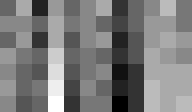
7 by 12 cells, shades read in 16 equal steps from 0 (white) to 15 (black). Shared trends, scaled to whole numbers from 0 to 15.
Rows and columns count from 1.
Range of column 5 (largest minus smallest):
4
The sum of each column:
51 54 70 22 69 52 53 90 74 37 36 43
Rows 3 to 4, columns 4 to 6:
5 10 7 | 3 9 8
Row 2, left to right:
7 7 9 5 8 7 9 11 9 6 6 8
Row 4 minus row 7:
-1 -2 0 3 -3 0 1 -3 -2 1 1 3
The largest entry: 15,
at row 7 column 8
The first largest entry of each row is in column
3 8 8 8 8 8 8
